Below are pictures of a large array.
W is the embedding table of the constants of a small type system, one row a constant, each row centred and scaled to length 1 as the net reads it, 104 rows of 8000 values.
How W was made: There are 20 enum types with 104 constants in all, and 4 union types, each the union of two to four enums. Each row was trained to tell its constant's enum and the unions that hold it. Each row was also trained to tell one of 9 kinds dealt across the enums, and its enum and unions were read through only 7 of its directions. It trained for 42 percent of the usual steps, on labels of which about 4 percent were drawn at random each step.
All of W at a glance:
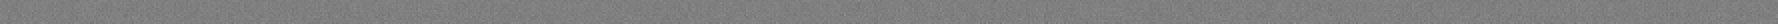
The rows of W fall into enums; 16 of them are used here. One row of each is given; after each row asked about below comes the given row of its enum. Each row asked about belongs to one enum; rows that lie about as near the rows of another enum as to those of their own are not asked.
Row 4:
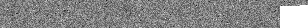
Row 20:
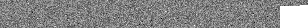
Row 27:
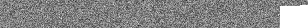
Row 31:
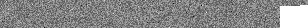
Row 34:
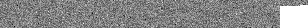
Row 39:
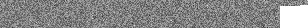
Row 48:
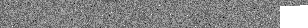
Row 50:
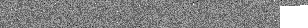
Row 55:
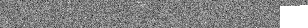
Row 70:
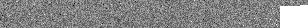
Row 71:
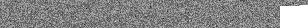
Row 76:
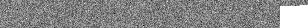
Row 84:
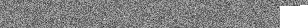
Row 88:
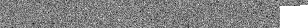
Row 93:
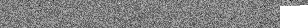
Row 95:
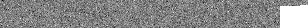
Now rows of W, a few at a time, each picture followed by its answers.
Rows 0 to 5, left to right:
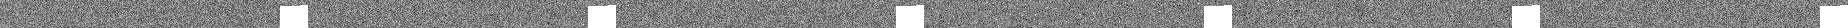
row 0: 27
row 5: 31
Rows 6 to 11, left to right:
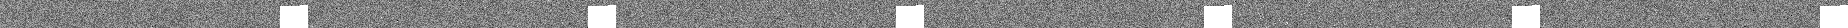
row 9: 31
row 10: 71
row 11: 55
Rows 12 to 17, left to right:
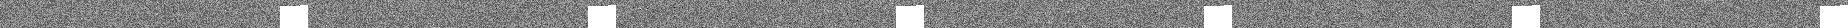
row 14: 50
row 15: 84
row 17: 34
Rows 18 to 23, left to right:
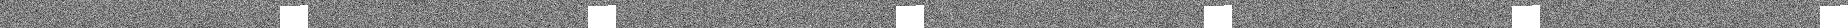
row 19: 48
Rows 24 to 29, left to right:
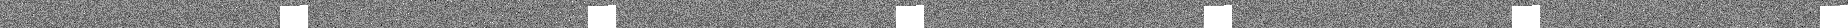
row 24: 71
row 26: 39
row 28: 39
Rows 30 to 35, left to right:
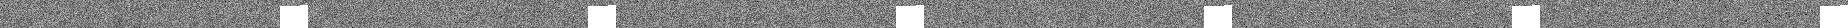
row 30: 93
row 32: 93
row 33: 88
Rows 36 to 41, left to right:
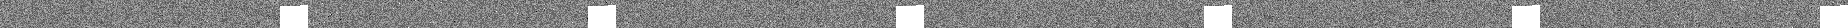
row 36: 88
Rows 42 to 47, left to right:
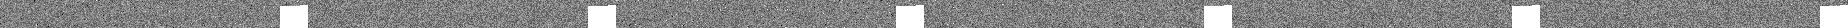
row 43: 31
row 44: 20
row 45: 48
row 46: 93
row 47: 71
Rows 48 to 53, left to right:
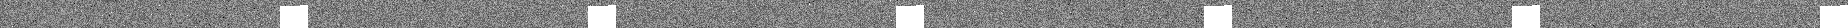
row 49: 39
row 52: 4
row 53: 70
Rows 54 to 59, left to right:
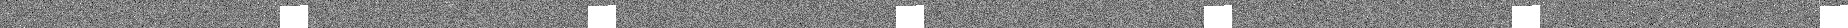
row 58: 88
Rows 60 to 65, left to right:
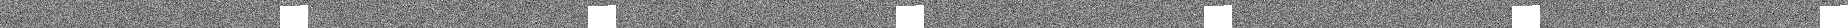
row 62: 71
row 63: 20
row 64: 71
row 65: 31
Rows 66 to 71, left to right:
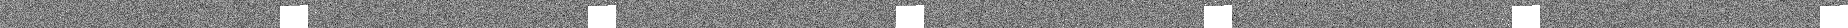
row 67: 20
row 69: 20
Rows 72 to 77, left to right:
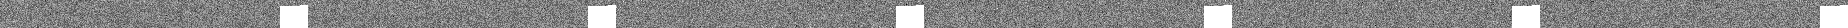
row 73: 93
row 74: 76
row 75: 27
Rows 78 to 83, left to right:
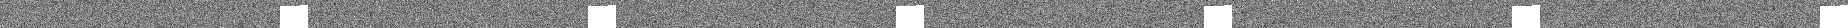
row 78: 27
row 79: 4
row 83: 27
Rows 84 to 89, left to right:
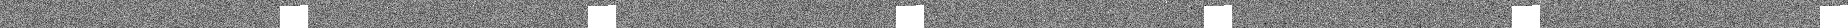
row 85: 4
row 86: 27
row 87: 88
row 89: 93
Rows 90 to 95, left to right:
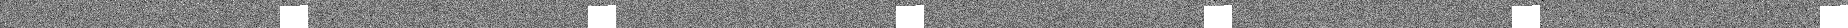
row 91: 4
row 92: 4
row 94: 31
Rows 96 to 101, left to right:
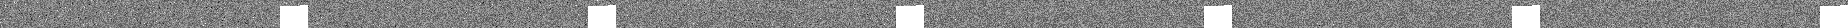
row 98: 70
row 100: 39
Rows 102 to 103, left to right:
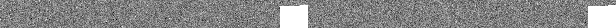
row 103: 88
